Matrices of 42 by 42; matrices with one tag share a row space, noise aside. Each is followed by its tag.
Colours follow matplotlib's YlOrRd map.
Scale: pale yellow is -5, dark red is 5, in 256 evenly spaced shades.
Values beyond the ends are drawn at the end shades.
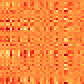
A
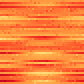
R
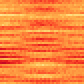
R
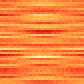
R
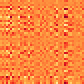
A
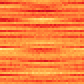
R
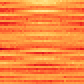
R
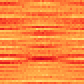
R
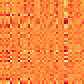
A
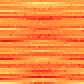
R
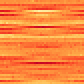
R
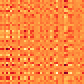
A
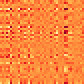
A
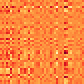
A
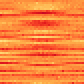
R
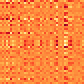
A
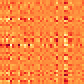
A
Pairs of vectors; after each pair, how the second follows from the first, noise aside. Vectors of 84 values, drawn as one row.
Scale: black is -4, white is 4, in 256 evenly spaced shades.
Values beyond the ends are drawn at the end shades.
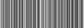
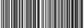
scaled up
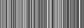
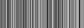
negated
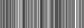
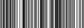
scaled up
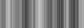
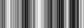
scaled up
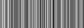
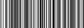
scaled up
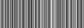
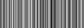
negated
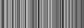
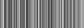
negated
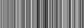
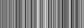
negated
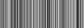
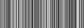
negated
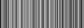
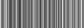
negated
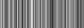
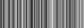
negated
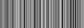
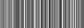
negated
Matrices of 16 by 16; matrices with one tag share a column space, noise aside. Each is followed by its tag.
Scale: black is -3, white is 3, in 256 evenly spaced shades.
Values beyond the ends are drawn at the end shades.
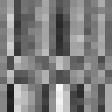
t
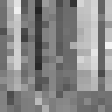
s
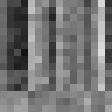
s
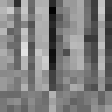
s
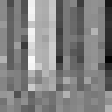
s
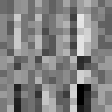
t
